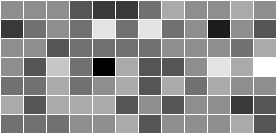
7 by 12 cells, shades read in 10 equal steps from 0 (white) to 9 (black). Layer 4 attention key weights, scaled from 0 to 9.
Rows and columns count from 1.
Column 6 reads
7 5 5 3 3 6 3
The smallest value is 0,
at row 4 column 12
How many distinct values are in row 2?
6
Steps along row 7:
same same down same down up down same same down up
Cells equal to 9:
1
